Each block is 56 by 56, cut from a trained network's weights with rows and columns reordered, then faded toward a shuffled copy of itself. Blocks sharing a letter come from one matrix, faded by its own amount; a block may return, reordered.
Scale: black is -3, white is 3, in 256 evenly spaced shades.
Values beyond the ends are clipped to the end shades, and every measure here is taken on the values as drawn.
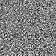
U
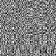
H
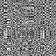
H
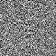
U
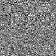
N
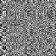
H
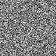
U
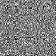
N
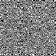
N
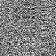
H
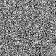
U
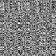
H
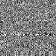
N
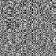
H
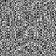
H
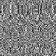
H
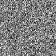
U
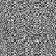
H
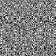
N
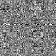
N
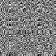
H
